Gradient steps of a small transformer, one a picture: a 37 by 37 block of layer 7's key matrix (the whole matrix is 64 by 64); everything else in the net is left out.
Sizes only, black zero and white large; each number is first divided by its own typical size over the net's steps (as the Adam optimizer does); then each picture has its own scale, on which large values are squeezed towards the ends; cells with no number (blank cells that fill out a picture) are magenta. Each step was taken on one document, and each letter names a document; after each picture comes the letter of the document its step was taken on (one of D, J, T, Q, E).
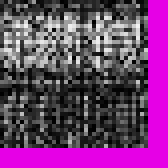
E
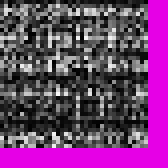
E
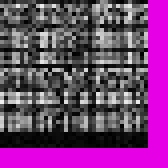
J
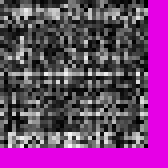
E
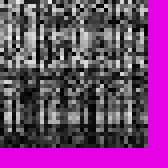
J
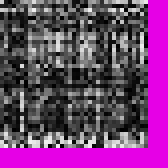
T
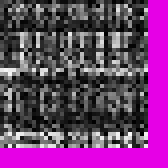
J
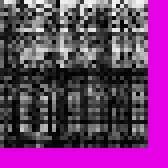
T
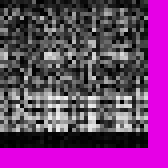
E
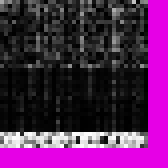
T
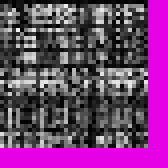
J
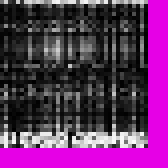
T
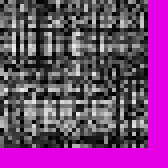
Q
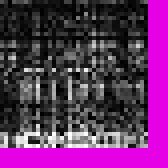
Q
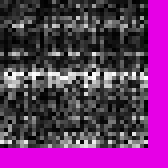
Q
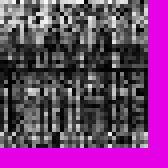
T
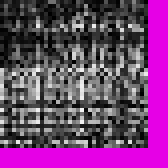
Q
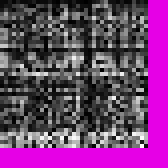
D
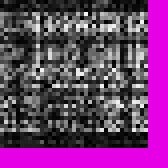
D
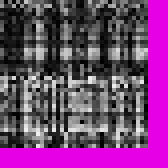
T
